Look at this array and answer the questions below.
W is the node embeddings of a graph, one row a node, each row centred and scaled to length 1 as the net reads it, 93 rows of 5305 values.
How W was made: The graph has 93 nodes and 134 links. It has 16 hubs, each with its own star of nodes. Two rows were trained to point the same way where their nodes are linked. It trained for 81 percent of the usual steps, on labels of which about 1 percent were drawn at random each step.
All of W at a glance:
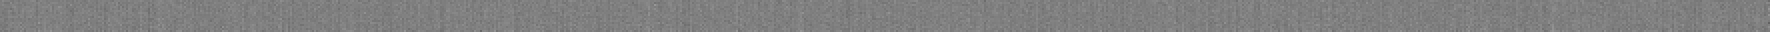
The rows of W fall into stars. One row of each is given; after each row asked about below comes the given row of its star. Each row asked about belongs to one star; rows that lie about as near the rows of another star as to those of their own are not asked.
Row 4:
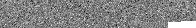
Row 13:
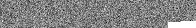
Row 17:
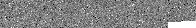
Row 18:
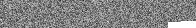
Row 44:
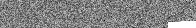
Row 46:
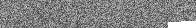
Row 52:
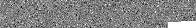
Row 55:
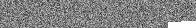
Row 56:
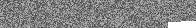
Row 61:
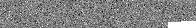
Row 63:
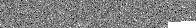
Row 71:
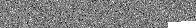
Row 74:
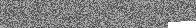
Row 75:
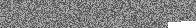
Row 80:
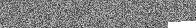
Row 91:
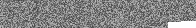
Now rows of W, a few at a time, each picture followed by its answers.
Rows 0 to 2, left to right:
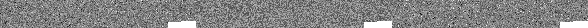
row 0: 71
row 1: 17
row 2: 52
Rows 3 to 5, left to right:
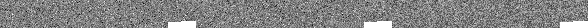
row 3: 55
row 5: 61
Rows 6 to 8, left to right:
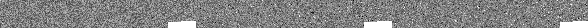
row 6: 61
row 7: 61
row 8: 56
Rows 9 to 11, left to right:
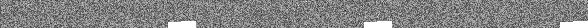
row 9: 74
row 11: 55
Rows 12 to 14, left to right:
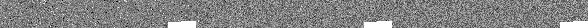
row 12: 46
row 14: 75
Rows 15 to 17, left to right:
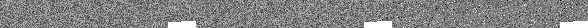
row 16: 55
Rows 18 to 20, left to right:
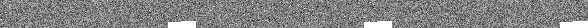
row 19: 75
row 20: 91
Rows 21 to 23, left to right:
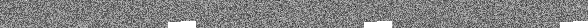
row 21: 63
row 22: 71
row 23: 4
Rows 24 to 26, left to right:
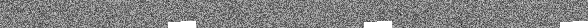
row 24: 80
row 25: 46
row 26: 74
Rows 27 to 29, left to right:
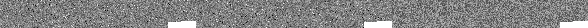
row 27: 18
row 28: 56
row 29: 13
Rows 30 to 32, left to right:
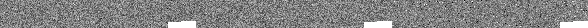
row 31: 17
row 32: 75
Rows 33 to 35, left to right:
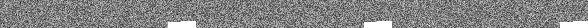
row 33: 80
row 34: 44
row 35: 75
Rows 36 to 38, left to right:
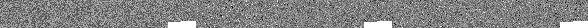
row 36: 80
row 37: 18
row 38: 46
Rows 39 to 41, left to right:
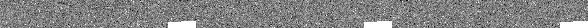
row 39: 52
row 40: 61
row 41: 52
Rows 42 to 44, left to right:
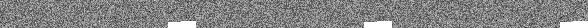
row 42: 18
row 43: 52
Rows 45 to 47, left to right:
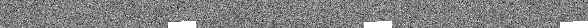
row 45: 74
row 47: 4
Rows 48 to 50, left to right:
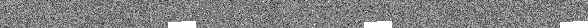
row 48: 4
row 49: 91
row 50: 44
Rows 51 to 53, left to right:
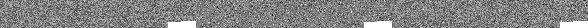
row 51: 80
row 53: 61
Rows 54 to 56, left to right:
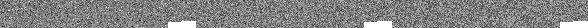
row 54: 17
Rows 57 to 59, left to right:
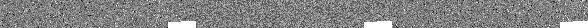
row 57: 56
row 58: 74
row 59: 75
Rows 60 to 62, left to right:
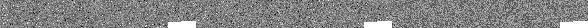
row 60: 91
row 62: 61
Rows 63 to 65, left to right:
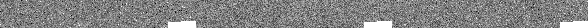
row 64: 80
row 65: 4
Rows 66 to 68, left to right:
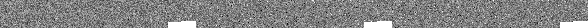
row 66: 71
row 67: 18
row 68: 55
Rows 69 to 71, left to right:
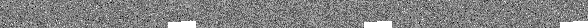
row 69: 4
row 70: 56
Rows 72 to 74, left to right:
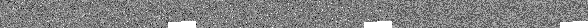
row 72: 71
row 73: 63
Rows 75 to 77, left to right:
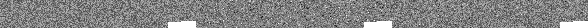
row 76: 74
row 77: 75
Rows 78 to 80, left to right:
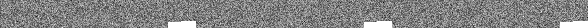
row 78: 18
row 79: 80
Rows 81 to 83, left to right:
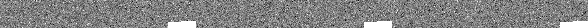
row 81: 74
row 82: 55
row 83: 55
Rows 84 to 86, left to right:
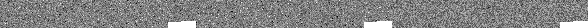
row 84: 71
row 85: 63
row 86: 52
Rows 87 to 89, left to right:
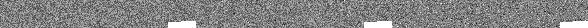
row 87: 71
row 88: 91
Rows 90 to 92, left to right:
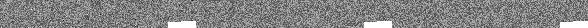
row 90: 4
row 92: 18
